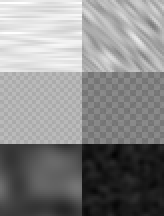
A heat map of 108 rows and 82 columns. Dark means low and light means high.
It is made of 3 by 2 panels. Panel 1,1: very high, streaked across, faint in contrast. Panel 1,2: high, slanting down to the right. Panel 2,1: high, checkered, faint in contrast. Panel 2,2: middling, checkered, faint in contrast. Panel 3,1: low, smooth. Panel 3,2: very low, blotchy, faint in contrast.
